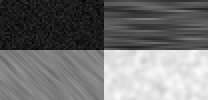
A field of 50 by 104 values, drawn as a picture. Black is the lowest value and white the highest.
The table splits into 2 rows of 2 panels. Panel 1,1: very low, fine-grained, faint in contrast. Panel 1,2: low, streaked across. Panel 2,1: middling, slanting down to the right, faint in contrast. Panel 2,2: very high, blotchy, faint in contrast.
